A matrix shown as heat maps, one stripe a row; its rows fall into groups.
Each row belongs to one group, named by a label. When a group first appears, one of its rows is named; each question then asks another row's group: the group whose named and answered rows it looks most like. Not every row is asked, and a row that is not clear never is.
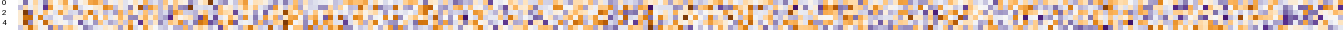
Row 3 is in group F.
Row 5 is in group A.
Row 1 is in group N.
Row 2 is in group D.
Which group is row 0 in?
D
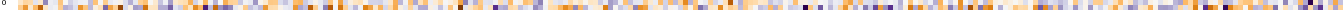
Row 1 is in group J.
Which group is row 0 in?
F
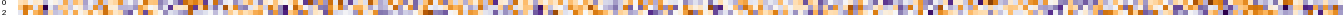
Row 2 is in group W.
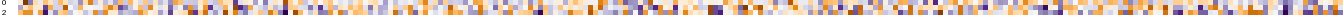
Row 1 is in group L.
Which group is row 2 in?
F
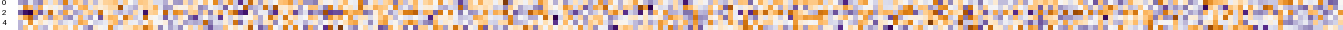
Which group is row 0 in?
A
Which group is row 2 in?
L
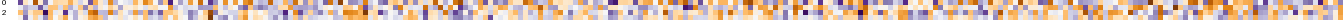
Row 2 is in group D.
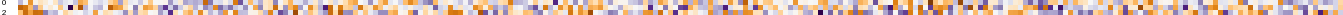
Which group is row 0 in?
L
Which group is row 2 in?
F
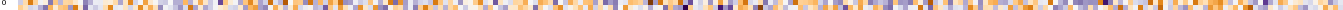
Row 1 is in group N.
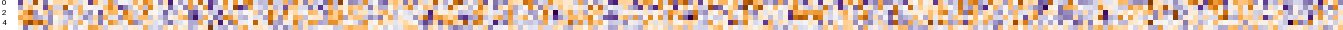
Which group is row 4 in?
J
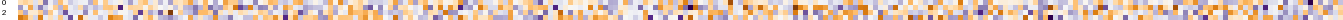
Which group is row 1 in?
L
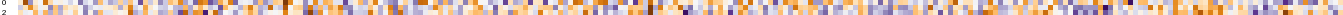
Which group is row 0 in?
D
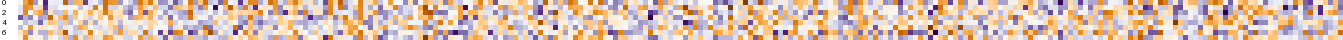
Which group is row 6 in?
D
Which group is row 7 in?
W
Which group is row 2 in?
W
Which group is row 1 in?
F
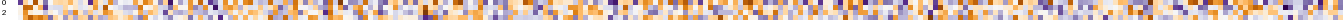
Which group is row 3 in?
J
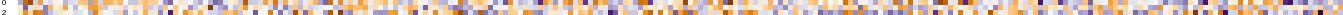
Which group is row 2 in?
F
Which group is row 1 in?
D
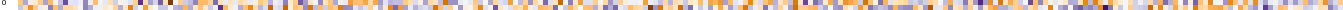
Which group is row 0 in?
D
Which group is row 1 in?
A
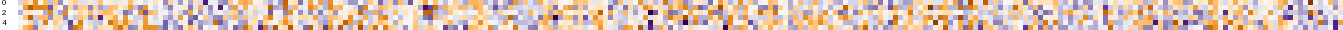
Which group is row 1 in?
J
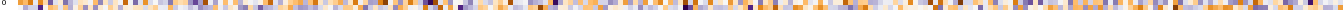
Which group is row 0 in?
F
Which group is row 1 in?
L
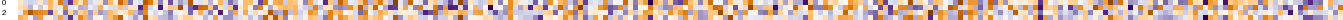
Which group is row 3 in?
J
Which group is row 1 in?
D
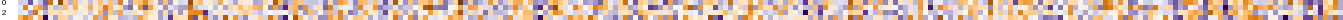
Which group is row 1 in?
W
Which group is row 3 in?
F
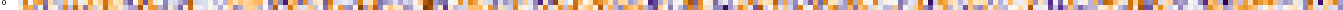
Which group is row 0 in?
W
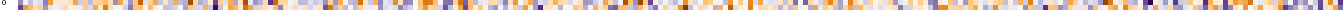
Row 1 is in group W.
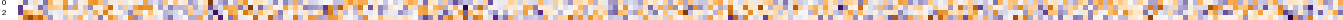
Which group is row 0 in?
D
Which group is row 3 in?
J
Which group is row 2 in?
W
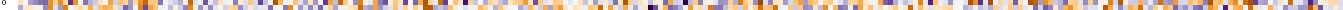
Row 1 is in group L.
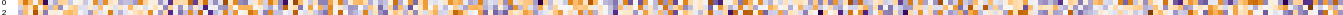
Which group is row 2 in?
N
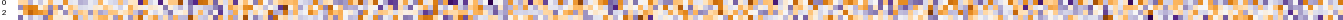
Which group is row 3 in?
N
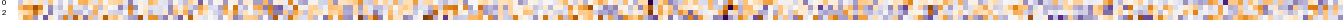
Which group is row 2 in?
F
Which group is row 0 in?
L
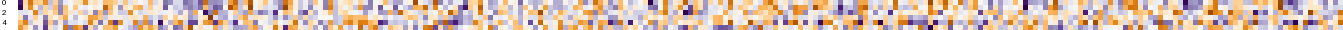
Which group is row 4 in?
D
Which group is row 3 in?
D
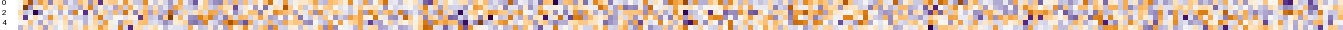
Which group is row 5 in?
W
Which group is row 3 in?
D
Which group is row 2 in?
A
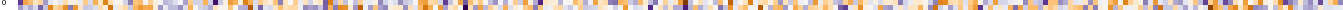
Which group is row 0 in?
W
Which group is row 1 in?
N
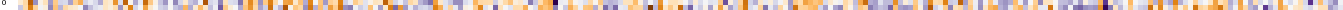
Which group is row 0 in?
A
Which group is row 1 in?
A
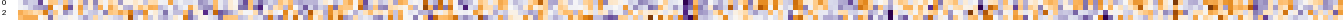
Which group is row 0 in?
L
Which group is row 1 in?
L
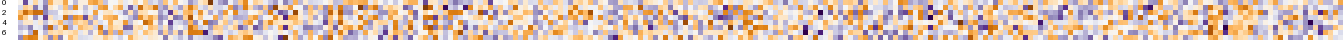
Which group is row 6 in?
N
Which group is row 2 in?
F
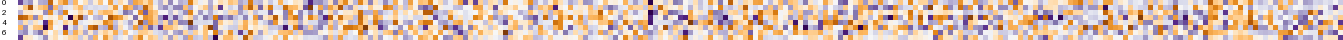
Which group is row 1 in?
A
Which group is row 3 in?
J
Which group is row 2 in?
L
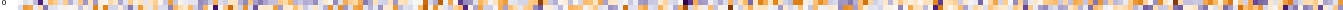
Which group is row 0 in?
L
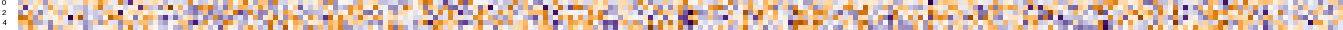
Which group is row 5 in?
A
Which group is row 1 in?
D
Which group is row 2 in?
L
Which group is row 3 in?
J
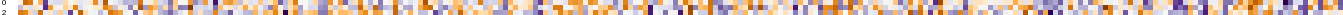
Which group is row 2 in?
J
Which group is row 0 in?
F
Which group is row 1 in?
N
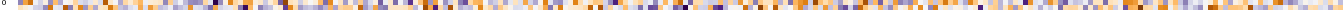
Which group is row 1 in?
L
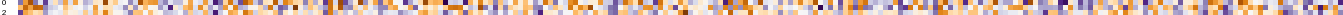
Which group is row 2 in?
W
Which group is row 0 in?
A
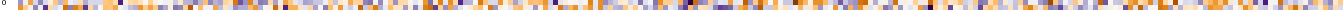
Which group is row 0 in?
L
